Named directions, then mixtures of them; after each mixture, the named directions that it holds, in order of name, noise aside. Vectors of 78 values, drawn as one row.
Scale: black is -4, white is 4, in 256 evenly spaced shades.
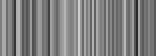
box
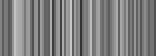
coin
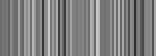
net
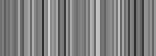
net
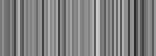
box, net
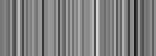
box, net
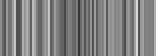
box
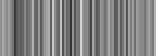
coin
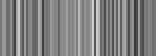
box, net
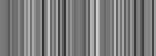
net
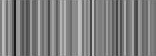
box, coin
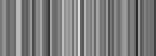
box, coin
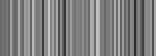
net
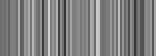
net
